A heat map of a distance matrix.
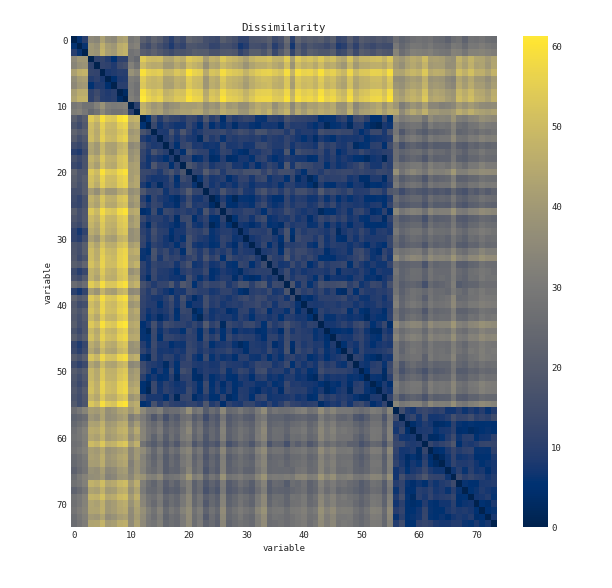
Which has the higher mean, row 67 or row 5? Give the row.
5
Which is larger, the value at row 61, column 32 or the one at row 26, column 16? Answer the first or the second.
the first
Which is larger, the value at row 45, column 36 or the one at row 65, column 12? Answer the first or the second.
the second
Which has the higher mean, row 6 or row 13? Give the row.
6
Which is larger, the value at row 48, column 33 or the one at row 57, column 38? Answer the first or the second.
the second
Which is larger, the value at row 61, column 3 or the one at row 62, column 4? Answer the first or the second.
the first
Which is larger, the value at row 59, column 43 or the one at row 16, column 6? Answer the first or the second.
the second
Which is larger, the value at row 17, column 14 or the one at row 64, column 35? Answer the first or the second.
the second
